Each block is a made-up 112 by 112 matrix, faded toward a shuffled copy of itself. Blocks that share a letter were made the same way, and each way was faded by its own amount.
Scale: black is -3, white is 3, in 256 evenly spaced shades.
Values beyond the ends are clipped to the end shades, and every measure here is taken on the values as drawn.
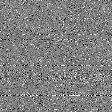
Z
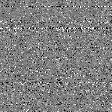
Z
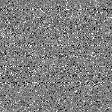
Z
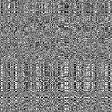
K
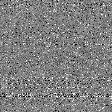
Z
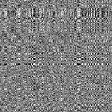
K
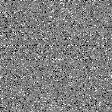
Z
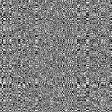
K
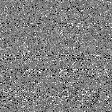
Z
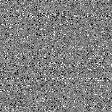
Z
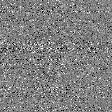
Z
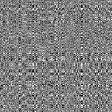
K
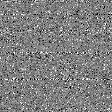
Z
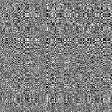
K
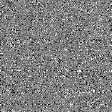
Z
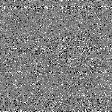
Z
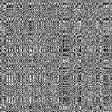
K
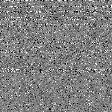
Z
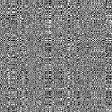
K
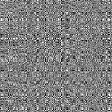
K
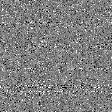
Z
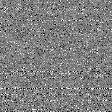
Z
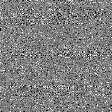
Z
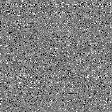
Z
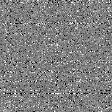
Z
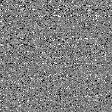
Z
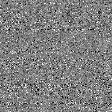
Z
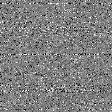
Z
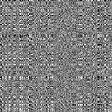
K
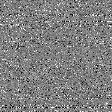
Z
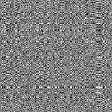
K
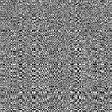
K
